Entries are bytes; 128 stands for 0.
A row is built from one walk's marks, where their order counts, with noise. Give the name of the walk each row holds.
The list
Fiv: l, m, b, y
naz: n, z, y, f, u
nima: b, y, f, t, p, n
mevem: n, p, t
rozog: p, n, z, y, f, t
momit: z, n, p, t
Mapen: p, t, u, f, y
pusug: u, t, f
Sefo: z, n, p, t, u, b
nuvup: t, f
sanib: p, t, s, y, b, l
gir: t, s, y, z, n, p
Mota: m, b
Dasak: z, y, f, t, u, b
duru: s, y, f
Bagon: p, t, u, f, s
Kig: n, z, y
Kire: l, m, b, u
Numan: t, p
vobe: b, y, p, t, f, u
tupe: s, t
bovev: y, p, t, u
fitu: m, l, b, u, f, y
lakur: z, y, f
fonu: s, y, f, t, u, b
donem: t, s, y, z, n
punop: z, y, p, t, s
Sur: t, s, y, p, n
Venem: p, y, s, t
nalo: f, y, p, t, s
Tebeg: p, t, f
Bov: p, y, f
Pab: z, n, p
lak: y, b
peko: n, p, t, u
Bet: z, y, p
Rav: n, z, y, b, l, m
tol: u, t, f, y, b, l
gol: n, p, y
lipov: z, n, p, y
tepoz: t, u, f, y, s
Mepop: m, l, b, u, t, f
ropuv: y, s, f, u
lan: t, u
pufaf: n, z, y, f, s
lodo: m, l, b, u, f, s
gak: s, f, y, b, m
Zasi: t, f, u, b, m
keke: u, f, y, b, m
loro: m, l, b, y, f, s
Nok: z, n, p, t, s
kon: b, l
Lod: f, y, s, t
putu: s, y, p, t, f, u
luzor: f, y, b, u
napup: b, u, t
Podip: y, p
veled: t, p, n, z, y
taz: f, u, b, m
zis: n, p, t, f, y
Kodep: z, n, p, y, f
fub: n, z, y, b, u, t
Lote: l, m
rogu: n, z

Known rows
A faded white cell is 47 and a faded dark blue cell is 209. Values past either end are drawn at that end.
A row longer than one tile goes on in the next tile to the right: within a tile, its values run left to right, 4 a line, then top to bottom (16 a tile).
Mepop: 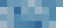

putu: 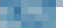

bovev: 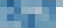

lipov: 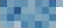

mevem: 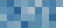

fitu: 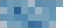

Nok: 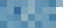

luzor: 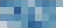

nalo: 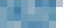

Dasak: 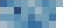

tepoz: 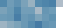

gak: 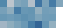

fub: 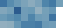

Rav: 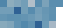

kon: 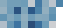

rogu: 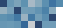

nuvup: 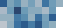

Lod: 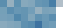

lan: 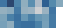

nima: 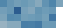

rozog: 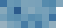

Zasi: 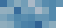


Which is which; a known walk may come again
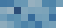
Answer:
Sefo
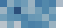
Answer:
Bov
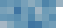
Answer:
fonu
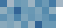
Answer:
pufaf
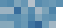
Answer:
Kire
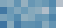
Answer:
tupe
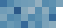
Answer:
momit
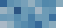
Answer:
Dasak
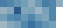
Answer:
vobe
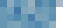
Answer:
punop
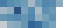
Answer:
luzor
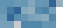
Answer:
gol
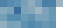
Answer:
putu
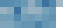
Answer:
Bagon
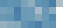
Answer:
tepoz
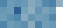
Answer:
Nok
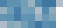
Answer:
ropuv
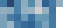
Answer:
lan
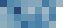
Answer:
Tebeg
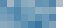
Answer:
Lod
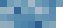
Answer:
Zasi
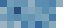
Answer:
Kodep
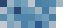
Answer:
lakur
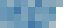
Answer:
sanib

